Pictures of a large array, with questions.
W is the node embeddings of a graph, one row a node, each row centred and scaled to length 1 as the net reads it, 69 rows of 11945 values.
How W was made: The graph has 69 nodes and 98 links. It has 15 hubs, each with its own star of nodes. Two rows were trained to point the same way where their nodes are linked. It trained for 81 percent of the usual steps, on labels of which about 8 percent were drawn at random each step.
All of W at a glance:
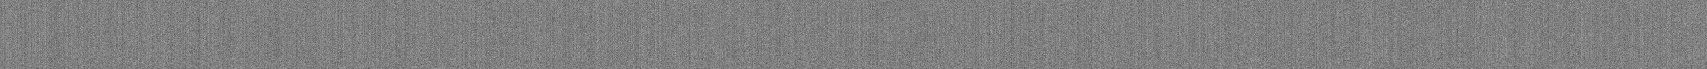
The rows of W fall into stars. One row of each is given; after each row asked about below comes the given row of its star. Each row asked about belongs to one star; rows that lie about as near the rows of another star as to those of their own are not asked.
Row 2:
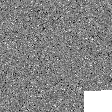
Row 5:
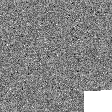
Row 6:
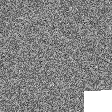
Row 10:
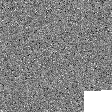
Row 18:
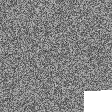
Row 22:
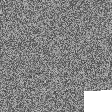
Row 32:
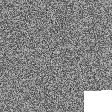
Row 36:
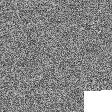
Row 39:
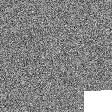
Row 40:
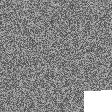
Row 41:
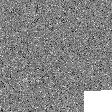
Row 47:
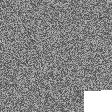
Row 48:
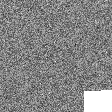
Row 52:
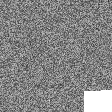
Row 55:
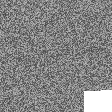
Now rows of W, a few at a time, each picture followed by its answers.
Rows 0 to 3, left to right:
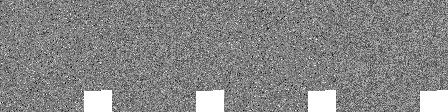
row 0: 47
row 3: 39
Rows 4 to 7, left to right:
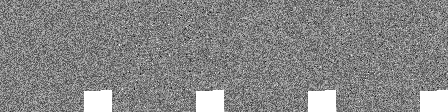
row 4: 48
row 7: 6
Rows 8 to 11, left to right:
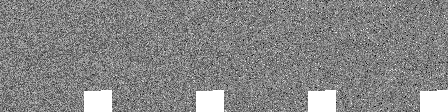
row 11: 22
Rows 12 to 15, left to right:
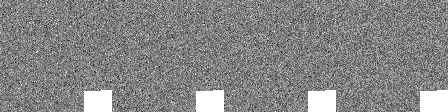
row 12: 18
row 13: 10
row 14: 40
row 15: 5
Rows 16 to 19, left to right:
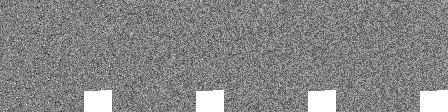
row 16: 22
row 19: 32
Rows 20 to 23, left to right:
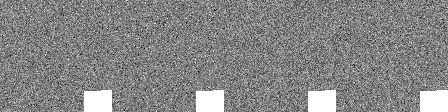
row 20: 18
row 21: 40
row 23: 39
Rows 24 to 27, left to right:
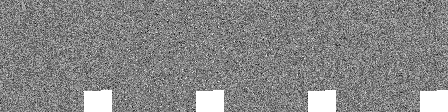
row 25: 47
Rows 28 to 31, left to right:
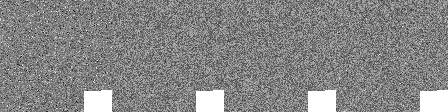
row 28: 47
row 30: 41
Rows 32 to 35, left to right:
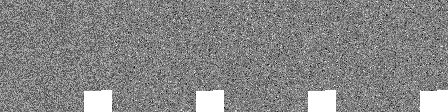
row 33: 40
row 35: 2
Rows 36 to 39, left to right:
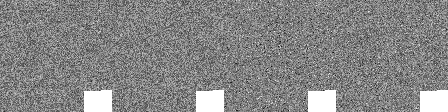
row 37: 6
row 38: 40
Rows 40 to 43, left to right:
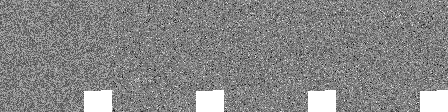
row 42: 55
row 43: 55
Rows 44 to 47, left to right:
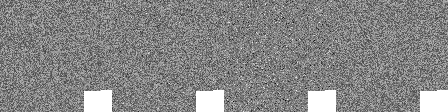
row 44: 39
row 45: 2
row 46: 48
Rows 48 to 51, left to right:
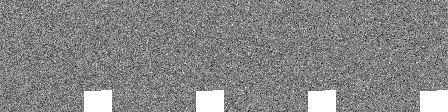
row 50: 55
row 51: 41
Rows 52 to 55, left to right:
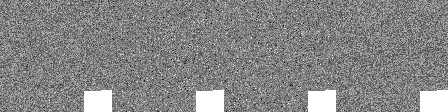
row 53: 52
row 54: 2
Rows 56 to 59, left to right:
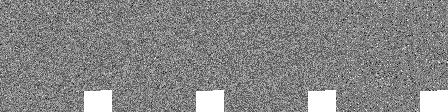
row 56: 52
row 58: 10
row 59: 10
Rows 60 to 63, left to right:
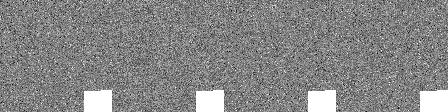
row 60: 47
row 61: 36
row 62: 41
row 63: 41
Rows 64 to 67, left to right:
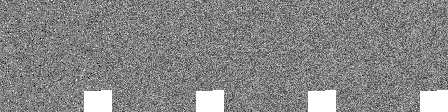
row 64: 55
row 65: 48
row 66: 32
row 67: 2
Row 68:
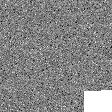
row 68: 10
